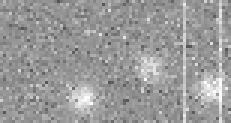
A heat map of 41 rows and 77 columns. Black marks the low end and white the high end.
Mirror symmetry: none. Average level on the scale: 60%. Stripes: none. Odd lines: columns 62 and 74. Bumps: three.
